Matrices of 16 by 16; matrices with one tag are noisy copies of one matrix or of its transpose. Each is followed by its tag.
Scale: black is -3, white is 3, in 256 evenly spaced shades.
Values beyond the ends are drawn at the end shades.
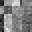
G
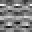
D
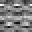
D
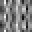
D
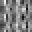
D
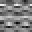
D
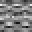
D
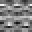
D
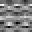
D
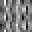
D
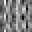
D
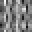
D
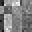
G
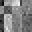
G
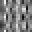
D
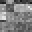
G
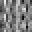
D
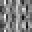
D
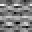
D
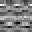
D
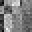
G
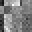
G
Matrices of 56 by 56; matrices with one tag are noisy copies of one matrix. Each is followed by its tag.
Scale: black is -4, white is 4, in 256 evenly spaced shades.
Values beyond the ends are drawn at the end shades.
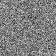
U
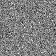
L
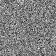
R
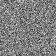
R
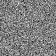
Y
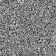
R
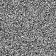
Y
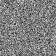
R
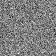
L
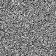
Y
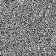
R
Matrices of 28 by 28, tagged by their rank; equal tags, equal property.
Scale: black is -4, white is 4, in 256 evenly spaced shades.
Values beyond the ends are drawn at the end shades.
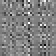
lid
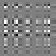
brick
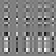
brick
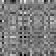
lid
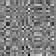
lid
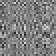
lid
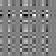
brick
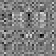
lid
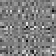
lid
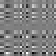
brick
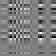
brick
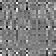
lid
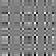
brick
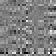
lid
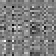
lid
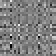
lid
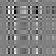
brick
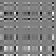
brick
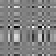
brick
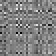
lid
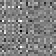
lid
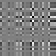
brick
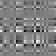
brick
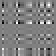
brick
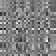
lid
